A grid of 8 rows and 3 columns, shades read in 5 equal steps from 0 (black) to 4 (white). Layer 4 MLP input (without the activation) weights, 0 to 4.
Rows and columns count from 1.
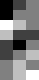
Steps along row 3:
down down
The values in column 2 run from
0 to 3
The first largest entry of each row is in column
3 2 1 1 3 3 2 3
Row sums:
3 4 9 5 3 6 7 9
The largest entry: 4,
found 2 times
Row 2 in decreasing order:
2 2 0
